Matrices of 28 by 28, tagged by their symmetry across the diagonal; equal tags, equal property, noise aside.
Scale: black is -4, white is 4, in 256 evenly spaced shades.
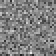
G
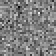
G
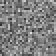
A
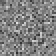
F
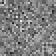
F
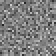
F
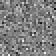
A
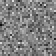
G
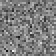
G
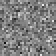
A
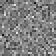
F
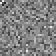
F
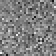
A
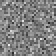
G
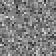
A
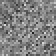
F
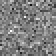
G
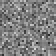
A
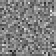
A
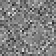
F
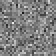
A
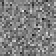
G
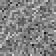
F
